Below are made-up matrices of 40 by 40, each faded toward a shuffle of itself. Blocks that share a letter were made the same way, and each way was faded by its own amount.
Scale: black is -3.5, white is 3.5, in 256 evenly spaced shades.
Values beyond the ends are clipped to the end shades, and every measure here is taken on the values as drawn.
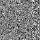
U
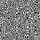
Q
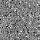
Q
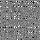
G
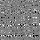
G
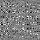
G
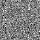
U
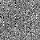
U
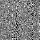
U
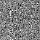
U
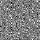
U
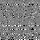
G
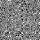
Q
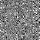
U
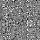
Q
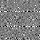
G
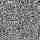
Q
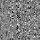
U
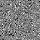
Q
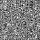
Q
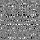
G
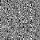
U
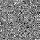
Q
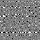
G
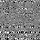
G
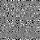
G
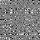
G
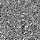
Q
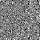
Q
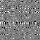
G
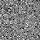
Q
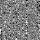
U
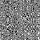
Q
